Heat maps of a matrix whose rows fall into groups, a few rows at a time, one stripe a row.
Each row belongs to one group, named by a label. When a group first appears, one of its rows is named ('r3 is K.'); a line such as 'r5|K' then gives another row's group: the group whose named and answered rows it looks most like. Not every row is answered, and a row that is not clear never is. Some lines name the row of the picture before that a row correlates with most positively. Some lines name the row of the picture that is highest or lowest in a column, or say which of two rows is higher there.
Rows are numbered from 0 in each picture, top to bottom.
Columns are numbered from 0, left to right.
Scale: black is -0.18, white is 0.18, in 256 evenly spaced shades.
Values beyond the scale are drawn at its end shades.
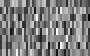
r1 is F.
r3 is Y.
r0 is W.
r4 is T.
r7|Y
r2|T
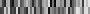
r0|T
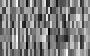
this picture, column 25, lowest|1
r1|T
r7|F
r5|W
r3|Y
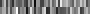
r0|F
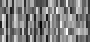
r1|T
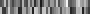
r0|F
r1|T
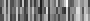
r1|Y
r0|F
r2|F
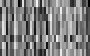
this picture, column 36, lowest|0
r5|T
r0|T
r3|W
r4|W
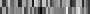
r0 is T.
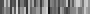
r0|F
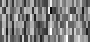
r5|F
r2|W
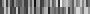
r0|F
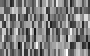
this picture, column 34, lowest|2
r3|T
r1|W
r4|W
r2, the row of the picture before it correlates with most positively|1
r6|T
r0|T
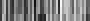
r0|F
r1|F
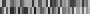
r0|T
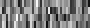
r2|Y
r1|T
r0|T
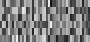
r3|Y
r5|W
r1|W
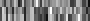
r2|Y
